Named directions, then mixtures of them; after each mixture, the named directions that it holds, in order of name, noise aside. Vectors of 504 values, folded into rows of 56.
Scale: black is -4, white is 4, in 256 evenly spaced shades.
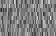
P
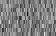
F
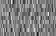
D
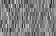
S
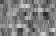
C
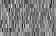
S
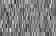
S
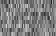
C, S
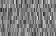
P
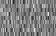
D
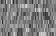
C, D, P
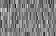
P, S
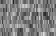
C, D, P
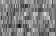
C, S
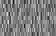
D, P, S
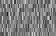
D, P, S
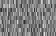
F, P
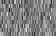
P, S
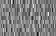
D
